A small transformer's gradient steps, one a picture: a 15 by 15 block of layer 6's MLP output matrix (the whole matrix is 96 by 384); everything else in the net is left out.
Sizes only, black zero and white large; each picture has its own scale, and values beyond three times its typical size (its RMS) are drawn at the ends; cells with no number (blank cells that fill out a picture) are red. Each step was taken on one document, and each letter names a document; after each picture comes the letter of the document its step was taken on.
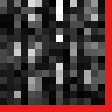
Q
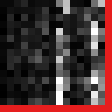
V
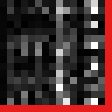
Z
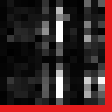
V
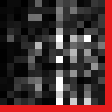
Z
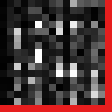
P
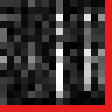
Q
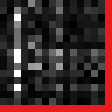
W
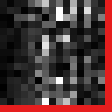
Z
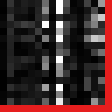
V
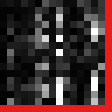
V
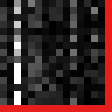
W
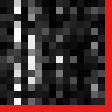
W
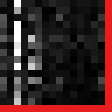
W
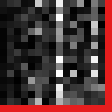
P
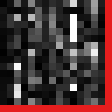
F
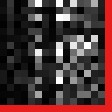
Z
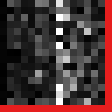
Z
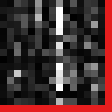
P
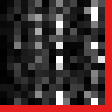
P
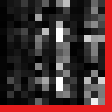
V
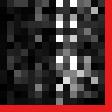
Z
